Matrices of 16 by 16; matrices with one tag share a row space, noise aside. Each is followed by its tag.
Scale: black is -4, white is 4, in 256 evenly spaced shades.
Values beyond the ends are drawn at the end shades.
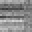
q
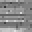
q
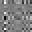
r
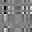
r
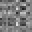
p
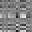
p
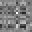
p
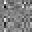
r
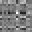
p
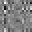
r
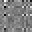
r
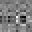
p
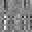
r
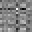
p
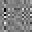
r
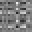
p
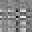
p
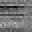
q
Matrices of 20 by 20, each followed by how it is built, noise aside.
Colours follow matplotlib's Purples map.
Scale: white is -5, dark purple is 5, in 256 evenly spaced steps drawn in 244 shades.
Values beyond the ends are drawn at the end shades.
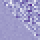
upper triangular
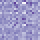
low rank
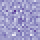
low rank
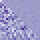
lower triangular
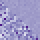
lower triangular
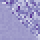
upper triangular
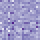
low rank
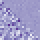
lower triangular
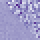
upper triangular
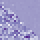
lower triangular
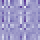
low rank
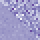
upper triangular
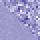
upper triangular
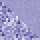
lower triangular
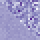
upper triangular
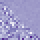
lower triangular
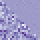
lower triangular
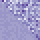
upper triangular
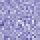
low rank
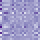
low rank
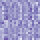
low rank
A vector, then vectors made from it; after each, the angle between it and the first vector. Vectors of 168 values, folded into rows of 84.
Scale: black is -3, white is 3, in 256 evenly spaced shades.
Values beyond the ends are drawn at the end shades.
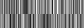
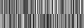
nearly parallel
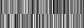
partly opposed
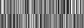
orthogonal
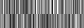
nearly parallel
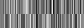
nearly opposite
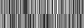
nearly parallel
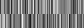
partly aligned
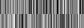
partly opposed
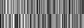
orthogonal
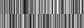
nearly parallel
